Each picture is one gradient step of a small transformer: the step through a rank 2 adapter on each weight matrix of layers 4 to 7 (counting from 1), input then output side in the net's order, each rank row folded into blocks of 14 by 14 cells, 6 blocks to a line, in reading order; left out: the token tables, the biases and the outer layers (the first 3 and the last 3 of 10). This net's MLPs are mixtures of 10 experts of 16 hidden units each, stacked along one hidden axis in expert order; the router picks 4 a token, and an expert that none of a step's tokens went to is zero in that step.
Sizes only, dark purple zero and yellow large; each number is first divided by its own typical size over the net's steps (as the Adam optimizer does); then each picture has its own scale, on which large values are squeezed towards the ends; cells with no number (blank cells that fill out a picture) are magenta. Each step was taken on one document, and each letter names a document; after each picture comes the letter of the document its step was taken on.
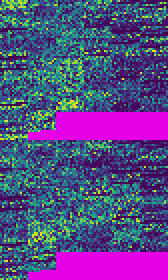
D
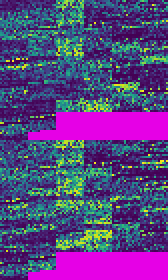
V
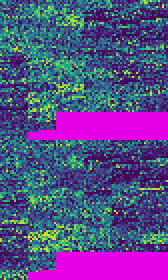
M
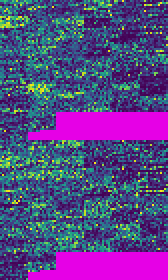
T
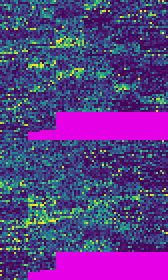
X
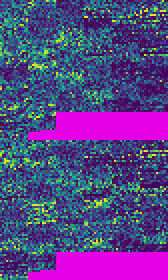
X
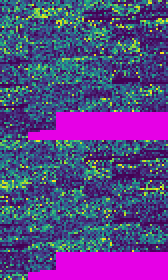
M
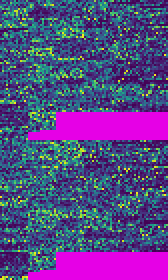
T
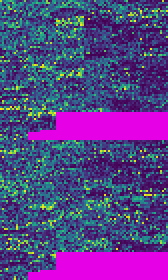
X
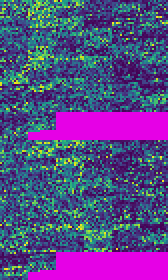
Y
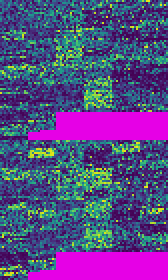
V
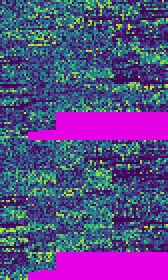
M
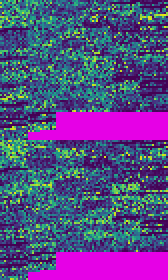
D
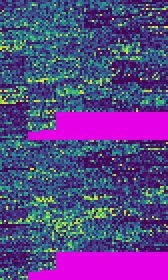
T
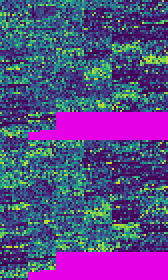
V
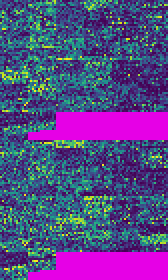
Y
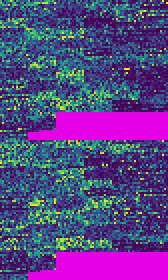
X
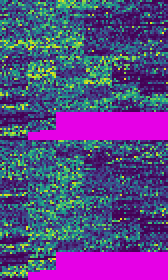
V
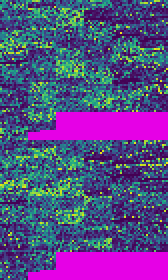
M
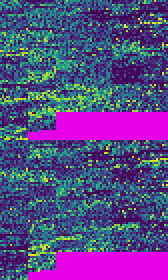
M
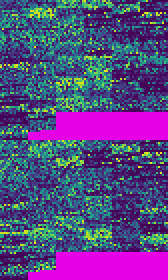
V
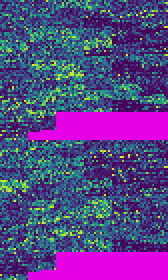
X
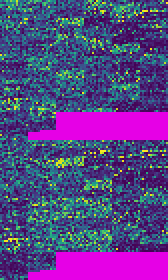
X
